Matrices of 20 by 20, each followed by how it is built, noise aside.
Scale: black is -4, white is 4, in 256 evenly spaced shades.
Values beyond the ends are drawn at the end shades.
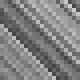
Toeplitz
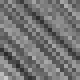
Toeplitz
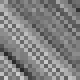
Toeplitz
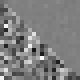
lower triangular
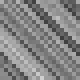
Toeplitz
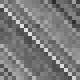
Toeplitz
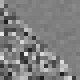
lower triangular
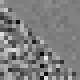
lower triangular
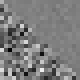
lower triangular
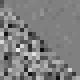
lower triangular
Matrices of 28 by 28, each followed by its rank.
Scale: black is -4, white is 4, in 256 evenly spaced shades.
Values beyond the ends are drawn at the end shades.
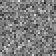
full rank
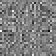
five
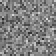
full rank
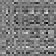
three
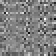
five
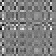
two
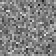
full rank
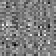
five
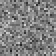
full rank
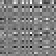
two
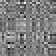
three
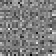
five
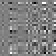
two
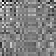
three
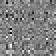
five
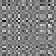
two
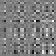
two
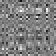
three
